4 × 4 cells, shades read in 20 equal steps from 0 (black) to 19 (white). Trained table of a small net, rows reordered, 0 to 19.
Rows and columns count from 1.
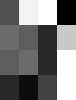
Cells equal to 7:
2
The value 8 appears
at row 2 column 1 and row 3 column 2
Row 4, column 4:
19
